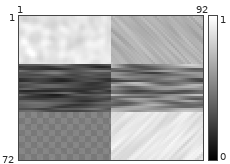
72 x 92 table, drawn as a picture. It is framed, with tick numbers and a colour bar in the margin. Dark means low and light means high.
The table splits into 3 rows of 2 panels. Panel 1,1: very high, blotchy, faint in contrast. Panel 1,2: high, slanting down to the right, faint in contrast. Panel 2,1: low, streaked across. Panel 2,2: middling, streaked across, strong in contrast. Panel 3,1: middling, checkered, faint in contrast. Panel 3,2: very high, slanting up to the right, faint in contrast.
